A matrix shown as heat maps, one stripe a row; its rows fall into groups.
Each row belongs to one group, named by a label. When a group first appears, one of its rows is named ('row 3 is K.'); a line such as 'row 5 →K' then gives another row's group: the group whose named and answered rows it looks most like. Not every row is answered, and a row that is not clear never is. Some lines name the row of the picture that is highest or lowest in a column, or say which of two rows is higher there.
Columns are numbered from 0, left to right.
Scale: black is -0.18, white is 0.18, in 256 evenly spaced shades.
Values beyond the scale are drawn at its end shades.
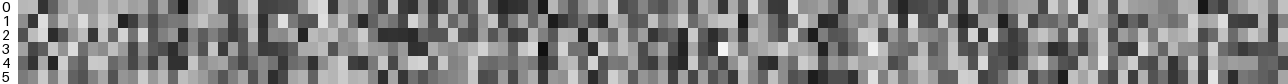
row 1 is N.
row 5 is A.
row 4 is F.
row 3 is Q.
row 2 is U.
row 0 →U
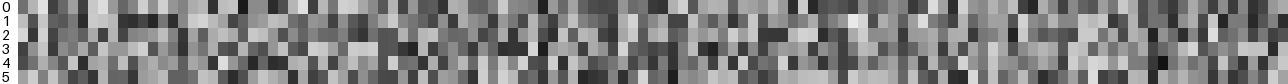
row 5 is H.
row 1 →F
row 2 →F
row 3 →U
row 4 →A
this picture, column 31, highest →5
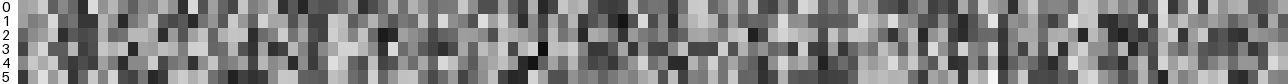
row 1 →H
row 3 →A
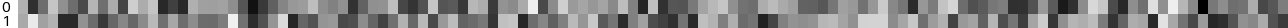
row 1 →H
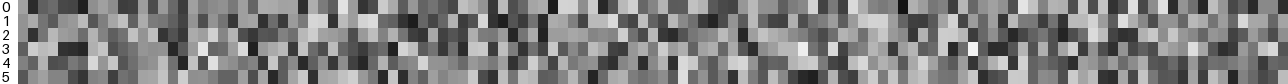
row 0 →F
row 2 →Q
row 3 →H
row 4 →F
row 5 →A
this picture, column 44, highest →0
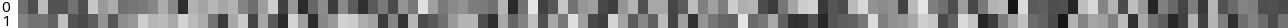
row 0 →F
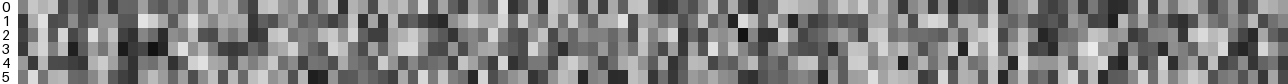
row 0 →H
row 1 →A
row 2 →N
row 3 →N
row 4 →F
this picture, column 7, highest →2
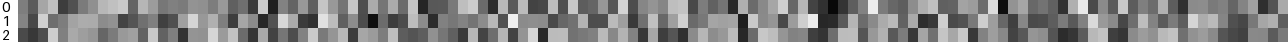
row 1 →N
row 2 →Q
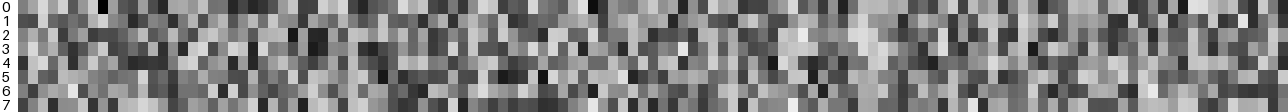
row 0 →N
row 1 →F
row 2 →H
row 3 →H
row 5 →U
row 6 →Q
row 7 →U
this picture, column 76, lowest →1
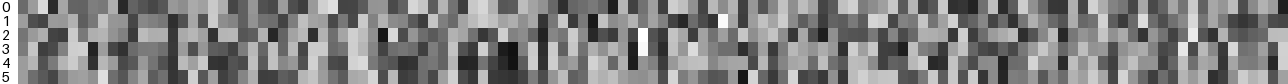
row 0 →N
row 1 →Q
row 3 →U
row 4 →U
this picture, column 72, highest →2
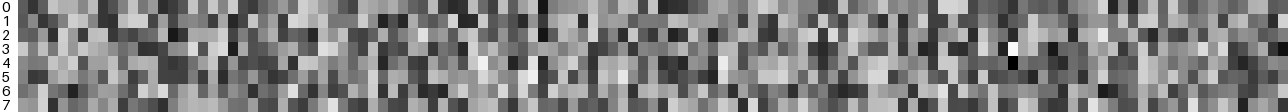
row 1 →U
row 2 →F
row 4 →Q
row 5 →Q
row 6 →A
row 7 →N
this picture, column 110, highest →1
